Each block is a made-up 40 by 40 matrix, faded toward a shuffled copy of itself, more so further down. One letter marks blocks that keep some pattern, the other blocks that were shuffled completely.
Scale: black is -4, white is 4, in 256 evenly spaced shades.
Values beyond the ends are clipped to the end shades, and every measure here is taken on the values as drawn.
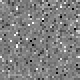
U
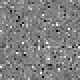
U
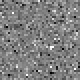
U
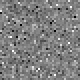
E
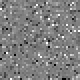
U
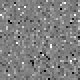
U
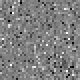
U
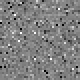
E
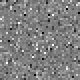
E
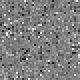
E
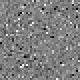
U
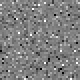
E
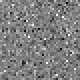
U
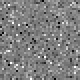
E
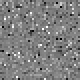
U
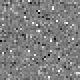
E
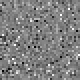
U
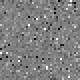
E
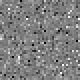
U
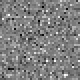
E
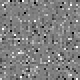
U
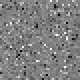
E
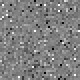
E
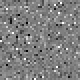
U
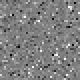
E
